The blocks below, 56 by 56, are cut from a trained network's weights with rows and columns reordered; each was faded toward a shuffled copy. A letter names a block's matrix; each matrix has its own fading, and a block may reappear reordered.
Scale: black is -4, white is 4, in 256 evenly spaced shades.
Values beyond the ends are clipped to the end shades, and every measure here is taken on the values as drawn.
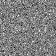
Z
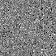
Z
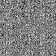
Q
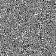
Z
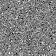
Z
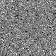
Z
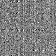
Q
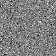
Z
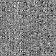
Q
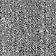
Q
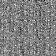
Q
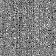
Q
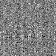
Q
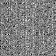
Q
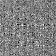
Q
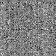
Q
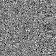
Z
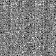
Q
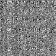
Q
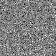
Z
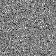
Z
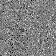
Z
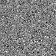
Z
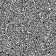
Z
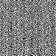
Q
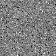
Z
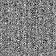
Q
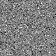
Z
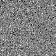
Z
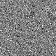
Z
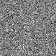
Z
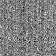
Q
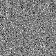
Z
